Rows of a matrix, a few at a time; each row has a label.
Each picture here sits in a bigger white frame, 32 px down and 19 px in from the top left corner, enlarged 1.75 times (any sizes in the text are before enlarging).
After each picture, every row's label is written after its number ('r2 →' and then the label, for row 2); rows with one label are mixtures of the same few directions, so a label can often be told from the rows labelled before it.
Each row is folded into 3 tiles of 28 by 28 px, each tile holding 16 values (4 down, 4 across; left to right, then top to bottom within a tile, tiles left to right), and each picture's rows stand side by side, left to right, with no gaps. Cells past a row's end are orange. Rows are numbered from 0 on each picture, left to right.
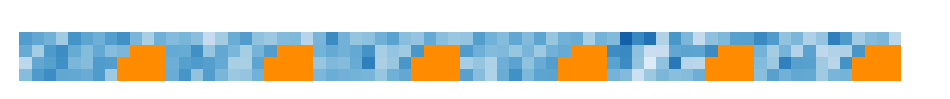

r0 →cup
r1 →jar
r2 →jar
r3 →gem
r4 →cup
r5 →jar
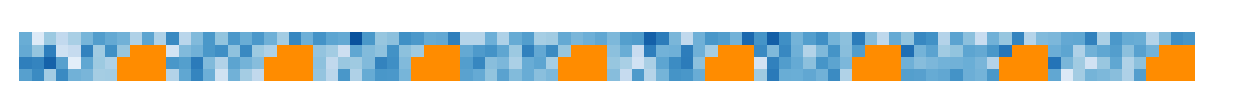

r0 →jar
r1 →gem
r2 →jar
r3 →jar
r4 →jar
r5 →cup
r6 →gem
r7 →cup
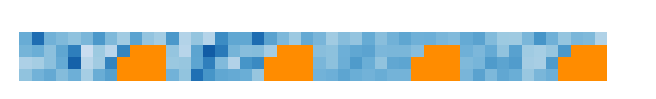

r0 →jar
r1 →cup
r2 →cup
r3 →jar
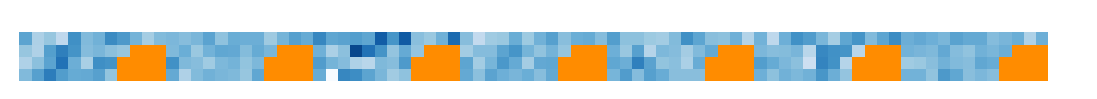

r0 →cup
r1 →cup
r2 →cup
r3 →cup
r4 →jar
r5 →jar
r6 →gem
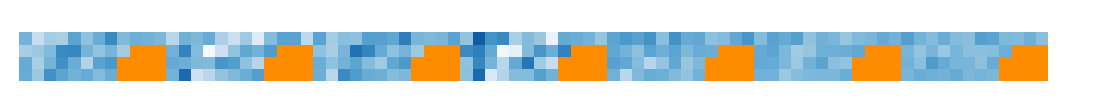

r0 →cup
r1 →cup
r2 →cup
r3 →cup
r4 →cup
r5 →cup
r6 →jar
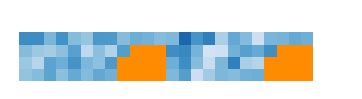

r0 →jar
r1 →cup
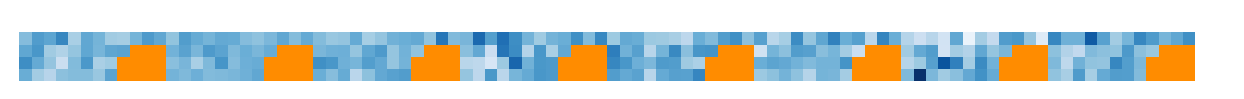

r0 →cup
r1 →jar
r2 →gem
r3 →jar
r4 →gem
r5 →gem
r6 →cup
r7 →jar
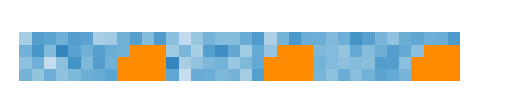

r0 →jar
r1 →cup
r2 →jar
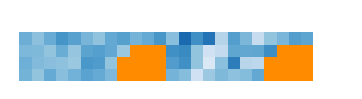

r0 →jar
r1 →cup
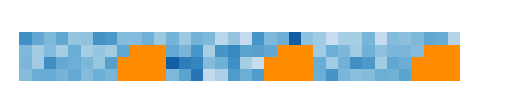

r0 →jar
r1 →gem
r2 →cup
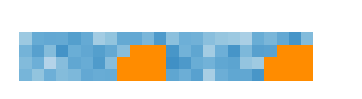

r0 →jar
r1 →gem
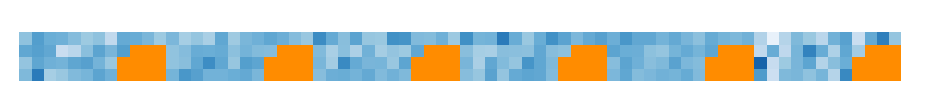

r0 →cup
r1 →cup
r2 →jar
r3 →jar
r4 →cup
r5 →cup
